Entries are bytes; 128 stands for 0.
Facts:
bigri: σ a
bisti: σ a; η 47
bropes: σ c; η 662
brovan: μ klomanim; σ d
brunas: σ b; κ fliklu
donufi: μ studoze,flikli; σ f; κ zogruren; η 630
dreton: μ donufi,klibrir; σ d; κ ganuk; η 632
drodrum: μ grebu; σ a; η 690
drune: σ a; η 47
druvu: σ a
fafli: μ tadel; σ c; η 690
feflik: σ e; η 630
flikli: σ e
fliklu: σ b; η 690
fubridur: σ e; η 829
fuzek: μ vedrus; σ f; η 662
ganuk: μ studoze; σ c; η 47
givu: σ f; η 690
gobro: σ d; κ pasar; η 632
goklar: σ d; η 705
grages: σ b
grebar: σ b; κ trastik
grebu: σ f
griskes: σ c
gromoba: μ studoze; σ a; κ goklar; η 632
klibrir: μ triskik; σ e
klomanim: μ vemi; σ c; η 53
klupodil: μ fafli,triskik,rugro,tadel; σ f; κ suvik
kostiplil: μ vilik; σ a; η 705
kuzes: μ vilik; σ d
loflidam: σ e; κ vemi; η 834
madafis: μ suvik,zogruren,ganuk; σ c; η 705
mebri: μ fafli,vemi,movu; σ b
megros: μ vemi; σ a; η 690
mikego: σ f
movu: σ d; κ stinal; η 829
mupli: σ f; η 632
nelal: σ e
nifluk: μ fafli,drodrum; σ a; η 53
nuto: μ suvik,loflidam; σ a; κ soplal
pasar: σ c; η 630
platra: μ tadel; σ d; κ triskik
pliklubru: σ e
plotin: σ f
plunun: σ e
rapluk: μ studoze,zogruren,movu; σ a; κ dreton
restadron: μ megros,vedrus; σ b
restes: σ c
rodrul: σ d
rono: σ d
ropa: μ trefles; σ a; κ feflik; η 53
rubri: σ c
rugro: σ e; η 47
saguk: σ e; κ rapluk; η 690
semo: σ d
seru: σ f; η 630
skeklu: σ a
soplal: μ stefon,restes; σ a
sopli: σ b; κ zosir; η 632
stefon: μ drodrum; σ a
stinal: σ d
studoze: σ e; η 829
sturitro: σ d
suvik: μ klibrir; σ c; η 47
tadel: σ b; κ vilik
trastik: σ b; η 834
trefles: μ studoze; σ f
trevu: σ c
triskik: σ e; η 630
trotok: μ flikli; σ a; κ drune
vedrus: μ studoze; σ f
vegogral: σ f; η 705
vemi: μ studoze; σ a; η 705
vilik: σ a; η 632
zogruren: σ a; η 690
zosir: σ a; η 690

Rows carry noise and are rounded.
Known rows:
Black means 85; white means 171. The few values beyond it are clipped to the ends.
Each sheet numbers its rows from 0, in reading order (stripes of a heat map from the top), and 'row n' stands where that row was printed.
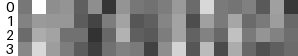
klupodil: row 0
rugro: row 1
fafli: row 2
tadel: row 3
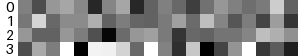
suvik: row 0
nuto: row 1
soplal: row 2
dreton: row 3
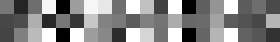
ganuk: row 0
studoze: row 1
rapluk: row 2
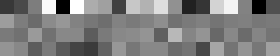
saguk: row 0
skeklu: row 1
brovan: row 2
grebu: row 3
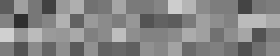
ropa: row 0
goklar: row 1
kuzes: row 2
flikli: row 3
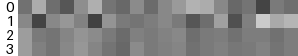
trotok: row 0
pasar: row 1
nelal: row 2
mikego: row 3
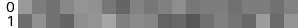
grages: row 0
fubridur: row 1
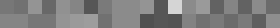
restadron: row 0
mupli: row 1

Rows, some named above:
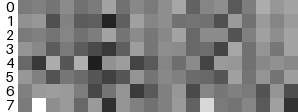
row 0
seru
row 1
stefon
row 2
seru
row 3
grebu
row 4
zogruren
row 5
restes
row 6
klibrir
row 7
klupodil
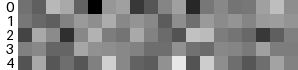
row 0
triskik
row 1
vegogral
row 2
gromoba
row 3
givu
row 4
loflidam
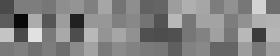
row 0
madafis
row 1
vemi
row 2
vilik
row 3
bropes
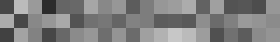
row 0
movu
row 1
stinal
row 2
donufi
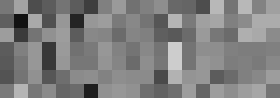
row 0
drodrum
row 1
vemi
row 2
drune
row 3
megros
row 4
megros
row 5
fuzek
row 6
nifluk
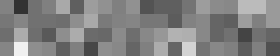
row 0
goklar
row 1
bropes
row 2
trotok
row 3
platra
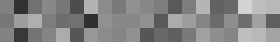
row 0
trastik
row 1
mebri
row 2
goklar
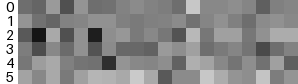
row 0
klomanim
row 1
bisti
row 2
vemi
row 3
flikli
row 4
mebri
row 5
kostiplil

